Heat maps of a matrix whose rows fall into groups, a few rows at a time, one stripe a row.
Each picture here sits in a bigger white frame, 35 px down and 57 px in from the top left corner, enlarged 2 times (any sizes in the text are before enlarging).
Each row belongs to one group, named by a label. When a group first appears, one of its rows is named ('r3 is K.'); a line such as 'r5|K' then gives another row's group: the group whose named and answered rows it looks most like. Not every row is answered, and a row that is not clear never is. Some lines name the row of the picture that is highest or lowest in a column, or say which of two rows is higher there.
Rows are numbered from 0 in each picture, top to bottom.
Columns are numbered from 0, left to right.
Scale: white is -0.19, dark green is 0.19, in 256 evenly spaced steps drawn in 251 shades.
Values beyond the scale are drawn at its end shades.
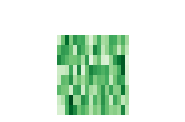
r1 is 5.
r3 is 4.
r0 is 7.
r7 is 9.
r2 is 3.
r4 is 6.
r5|3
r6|9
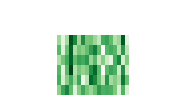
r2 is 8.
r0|9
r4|4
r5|5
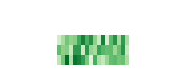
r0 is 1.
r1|3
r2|7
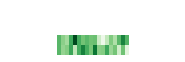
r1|5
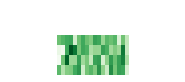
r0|5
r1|9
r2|7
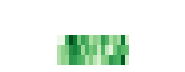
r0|9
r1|8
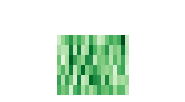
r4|4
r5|3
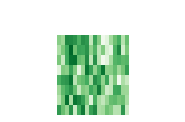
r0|8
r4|5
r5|6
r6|7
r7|5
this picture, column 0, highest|7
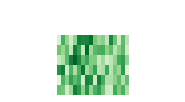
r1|3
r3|5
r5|3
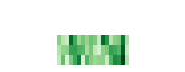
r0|9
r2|3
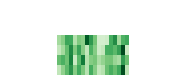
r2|5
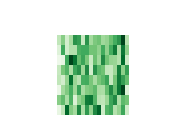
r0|3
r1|1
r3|8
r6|1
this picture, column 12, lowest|3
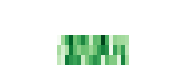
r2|4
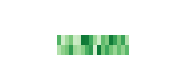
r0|1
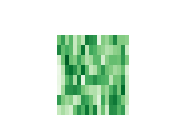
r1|5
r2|7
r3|9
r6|1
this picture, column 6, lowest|4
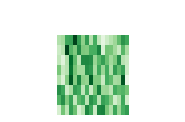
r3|6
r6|5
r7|6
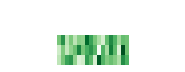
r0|1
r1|1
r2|6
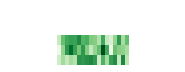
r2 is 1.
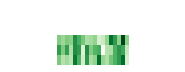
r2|3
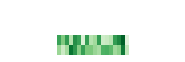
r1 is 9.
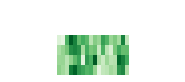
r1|8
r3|8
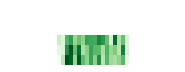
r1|4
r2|4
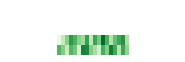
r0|9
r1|1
